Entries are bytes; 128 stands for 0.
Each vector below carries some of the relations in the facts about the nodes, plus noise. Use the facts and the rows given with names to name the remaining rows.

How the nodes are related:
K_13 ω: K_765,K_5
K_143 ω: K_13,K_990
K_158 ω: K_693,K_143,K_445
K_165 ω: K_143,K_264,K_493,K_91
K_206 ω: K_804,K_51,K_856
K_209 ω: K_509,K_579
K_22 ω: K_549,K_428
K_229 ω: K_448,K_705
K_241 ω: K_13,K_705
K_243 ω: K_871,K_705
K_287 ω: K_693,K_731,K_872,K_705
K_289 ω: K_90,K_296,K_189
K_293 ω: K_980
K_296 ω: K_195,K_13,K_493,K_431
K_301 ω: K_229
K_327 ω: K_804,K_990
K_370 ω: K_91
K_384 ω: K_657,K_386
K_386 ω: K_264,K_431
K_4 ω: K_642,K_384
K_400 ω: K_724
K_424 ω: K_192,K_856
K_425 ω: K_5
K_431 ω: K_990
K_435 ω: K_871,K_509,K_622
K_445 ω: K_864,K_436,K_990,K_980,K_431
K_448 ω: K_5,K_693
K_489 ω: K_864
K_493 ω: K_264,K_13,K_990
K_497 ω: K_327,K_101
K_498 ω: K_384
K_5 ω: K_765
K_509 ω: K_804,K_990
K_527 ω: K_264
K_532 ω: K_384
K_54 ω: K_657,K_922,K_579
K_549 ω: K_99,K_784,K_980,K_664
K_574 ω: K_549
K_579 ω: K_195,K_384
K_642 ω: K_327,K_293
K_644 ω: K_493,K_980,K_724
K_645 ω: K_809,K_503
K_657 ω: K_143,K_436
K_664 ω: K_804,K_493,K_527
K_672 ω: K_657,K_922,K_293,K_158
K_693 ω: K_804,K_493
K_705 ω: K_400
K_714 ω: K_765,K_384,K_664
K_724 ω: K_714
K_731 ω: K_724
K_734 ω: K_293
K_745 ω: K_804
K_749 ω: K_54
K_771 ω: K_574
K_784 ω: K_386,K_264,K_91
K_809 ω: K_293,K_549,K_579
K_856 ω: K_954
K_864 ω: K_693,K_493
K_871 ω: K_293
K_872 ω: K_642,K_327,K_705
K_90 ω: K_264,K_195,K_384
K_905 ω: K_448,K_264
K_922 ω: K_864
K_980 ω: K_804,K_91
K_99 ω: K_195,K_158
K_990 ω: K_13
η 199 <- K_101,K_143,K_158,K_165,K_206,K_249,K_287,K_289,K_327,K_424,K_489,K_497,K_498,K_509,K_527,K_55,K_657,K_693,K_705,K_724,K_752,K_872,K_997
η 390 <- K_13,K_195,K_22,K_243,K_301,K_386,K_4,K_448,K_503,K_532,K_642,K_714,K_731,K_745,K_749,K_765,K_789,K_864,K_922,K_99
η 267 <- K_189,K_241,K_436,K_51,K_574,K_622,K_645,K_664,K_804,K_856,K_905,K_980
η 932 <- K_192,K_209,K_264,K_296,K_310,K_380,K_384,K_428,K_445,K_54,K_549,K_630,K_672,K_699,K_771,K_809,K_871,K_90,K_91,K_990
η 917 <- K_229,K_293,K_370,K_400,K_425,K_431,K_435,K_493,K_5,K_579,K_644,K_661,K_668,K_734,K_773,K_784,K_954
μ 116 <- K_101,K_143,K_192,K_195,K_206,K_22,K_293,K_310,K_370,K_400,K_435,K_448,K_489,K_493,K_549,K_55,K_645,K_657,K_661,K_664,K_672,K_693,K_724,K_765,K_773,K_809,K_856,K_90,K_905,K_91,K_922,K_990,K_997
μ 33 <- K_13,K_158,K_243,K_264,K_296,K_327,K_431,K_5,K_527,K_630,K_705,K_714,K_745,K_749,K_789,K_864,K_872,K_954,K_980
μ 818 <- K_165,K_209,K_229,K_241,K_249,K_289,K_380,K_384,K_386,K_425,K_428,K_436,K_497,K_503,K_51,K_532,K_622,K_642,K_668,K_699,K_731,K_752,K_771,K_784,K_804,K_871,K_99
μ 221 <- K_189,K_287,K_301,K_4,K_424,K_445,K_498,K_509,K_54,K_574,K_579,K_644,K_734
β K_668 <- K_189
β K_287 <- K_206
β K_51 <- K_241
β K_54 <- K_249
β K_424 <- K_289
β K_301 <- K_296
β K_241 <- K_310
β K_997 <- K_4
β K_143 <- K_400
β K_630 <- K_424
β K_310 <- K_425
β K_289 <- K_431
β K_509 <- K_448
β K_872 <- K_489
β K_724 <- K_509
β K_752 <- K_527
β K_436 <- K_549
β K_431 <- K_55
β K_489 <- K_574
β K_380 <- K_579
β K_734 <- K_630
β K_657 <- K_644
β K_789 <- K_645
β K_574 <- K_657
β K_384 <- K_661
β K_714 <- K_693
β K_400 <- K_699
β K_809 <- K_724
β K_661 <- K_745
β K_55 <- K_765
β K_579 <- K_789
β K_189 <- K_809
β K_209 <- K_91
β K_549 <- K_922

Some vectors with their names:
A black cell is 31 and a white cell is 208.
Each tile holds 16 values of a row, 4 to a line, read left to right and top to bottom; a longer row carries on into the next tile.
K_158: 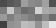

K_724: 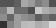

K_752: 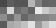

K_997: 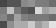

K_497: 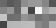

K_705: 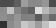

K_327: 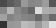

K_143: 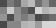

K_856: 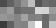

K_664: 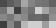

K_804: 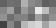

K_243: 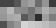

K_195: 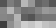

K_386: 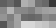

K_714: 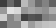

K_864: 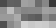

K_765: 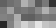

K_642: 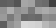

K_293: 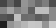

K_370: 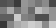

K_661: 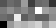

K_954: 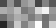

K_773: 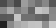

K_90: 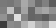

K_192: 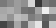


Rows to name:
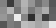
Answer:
K_91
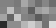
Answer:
K_310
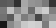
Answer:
K_425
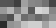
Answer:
K_229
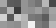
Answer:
K_771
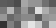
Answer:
K_241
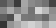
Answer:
K_784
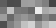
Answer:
K_165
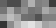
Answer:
K_4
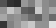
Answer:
K_287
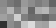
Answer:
K_445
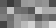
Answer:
K_489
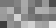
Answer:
K_630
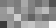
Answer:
K_264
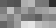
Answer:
K_532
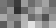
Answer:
K_574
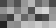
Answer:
K_400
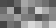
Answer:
K_905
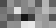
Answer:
K_503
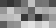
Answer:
K_301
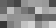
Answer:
K_498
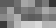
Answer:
K_922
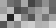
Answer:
K_428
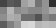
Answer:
K_749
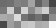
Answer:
K_296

